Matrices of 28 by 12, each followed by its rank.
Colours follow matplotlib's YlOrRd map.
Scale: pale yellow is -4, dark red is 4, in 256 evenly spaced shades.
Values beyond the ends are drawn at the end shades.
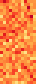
full rank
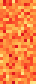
full rank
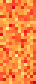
full rank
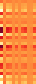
one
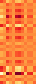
one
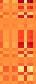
one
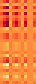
one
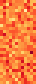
full rank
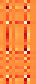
one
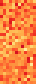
full rank
